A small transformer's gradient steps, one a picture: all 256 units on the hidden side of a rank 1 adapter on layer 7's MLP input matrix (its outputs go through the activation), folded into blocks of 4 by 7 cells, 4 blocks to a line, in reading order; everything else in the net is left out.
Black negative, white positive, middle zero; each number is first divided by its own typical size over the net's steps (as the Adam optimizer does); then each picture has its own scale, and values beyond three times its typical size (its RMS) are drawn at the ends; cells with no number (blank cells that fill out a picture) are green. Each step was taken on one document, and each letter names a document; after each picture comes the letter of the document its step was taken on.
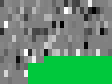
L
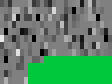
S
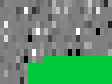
L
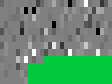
L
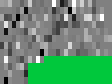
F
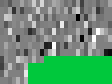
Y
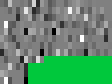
S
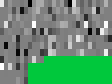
Y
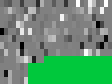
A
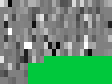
Y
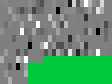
L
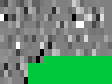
F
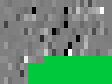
S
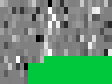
Y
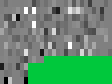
S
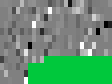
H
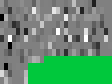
F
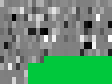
Y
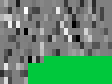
F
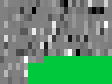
L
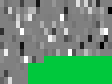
A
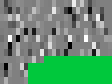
F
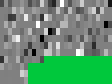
Y
